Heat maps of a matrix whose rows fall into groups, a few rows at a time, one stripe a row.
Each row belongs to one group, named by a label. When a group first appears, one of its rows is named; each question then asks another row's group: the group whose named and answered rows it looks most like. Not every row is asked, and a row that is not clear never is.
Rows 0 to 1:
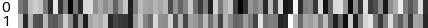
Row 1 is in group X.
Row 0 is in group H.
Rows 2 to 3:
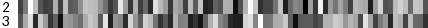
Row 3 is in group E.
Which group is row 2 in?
H
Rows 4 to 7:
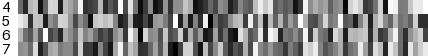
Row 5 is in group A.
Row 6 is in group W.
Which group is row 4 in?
W
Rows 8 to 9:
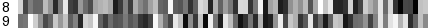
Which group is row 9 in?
H
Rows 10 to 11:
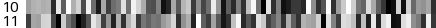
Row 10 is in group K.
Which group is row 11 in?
H
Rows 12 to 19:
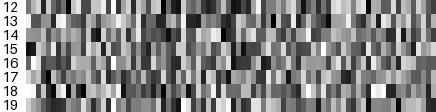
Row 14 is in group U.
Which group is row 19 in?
E
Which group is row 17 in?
X
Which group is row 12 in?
E
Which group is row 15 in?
W
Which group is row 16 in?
E
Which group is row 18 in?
A
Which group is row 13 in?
A
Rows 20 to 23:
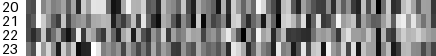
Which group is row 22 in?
W
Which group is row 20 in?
H
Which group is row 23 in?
H
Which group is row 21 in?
H
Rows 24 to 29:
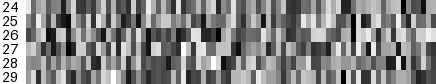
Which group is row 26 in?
W
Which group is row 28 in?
U
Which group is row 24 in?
X
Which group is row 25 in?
X
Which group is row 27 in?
E
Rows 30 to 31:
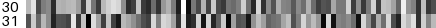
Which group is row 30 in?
A
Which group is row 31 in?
H
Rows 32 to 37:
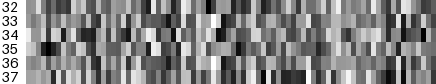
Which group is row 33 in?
U
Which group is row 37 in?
K
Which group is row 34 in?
X
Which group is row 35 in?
E
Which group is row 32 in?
E
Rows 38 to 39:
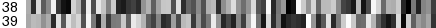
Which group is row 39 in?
K
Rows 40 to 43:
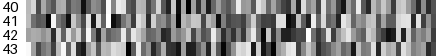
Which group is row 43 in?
A
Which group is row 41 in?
W
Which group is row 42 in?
K
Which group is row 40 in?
A
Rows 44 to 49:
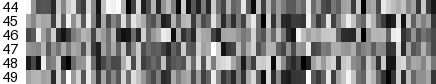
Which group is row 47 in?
U
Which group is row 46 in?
X
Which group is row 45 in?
K
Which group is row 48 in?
W
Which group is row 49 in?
K
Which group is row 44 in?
A
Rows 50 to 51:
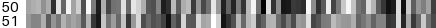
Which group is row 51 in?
U
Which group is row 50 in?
K
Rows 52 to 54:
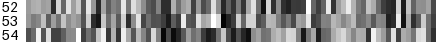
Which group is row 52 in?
K
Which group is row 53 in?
U
